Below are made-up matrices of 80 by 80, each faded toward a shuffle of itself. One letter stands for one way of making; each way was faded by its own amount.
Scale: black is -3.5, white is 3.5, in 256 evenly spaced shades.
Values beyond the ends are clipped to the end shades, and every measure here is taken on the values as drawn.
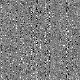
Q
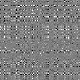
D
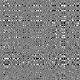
D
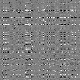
D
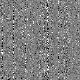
Q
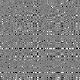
D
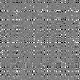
D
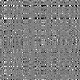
D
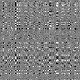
D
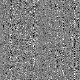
Q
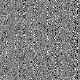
Q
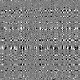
D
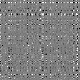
D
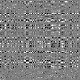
D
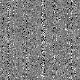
Q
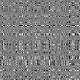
D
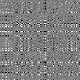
D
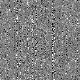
Q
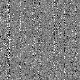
Q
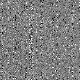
Q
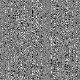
Q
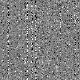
Q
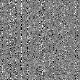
Q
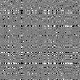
D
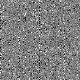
Q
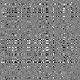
D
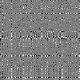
D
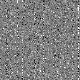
Q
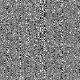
Q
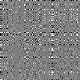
D
